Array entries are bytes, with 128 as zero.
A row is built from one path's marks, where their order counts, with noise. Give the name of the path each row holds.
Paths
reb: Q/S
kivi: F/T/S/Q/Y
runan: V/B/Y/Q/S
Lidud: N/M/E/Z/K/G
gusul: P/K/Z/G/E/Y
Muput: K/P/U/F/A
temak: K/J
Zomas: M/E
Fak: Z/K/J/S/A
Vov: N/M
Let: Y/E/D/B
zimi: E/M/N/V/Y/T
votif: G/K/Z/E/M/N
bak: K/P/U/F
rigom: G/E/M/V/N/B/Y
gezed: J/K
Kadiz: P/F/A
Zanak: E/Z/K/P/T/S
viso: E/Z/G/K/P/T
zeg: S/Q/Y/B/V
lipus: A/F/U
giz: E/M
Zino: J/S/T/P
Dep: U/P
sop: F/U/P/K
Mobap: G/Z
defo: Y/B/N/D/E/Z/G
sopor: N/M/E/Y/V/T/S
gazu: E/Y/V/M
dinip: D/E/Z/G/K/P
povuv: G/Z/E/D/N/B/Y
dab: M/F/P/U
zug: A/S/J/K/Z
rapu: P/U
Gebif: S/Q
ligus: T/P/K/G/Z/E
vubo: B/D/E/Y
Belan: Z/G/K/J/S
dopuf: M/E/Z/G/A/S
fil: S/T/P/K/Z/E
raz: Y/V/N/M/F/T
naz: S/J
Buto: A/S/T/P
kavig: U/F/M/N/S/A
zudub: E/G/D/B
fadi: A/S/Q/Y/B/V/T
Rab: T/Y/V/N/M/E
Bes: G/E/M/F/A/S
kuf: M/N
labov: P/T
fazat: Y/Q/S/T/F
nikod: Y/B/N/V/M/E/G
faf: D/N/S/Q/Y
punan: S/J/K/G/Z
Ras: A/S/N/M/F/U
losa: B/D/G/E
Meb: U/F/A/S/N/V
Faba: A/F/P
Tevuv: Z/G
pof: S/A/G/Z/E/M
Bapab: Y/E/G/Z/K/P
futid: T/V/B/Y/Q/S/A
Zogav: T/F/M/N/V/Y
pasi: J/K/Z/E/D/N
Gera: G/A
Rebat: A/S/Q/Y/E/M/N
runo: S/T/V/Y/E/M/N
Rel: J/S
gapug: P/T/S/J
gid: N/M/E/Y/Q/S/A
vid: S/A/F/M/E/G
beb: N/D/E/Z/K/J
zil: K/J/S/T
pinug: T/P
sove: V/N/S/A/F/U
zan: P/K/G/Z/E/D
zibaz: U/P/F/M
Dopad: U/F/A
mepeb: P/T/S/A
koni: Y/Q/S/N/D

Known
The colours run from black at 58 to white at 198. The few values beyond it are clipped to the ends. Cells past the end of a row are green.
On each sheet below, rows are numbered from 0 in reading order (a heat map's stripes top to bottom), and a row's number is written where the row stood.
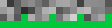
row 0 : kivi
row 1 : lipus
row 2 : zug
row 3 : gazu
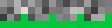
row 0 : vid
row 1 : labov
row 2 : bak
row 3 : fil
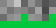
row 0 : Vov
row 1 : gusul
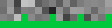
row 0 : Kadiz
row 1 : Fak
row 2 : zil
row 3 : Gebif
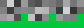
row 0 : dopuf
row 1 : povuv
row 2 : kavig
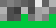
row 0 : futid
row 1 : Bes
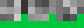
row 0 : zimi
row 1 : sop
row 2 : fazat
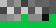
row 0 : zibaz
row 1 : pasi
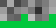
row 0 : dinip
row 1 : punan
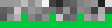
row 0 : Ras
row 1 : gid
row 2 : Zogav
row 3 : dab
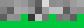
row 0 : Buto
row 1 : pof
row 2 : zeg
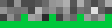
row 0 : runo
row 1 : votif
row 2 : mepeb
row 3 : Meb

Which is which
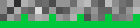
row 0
Zomas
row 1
Dep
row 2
Faba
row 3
gapug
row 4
naz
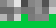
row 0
Lidud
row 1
rapu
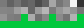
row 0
Muput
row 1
Mobap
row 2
sopor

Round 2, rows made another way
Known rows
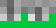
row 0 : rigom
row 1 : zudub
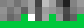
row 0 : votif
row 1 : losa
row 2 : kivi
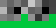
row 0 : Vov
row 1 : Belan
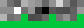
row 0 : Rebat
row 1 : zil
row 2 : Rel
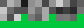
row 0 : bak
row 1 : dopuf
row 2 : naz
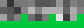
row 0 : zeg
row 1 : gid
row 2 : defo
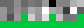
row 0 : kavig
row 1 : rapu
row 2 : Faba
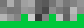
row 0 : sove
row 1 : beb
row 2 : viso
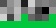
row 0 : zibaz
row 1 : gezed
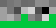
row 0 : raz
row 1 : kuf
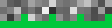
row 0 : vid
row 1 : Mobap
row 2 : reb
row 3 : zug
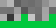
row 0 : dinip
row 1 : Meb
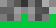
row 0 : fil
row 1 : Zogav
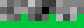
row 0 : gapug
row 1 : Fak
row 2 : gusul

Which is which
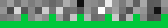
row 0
Bes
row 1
Ras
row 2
Muput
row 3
fadi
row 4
nikod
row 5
pasi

